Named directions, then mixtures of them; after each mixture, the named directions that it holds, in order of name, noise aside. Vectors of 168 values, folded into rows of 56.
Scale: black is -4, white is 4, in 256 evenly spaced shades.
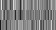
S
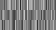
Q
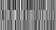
Q, S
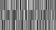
Q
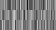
Q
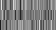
S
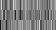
S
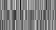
Q, S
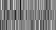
Q, S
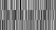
Q, S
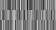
Q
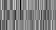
Q, S
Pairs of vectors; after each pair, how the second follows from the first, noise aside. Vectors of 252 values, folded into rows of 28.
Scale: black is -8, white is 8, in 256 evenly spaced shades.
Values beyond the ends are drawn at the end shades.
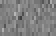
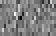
scaled up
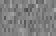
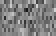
scaled up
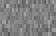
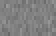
shrunk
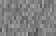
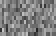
scaled up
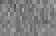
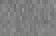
shrunk
